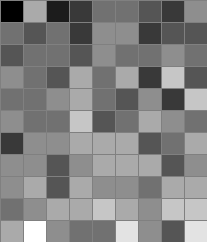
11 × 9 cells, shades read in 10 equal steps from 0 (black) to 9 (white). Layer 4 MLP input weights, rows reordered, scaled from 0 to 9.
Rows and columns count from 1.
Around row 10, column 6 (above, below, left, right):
5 8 7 5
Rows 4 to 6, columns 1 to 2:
5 4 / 4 4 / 5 4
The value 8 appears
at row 11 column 6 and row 11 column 9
